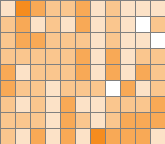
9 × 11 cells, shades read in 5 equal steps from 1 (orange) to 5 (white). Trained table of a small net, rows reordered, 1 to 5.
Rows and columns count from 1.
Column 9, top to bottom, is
4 4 4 4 4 2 3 2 2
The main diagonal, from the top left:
4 2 2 3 3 3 4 3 2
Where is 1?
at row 1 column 2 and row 9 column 7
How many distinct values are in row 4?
3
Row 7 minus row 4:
0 1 0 1 -1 2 0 1 -1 0 -1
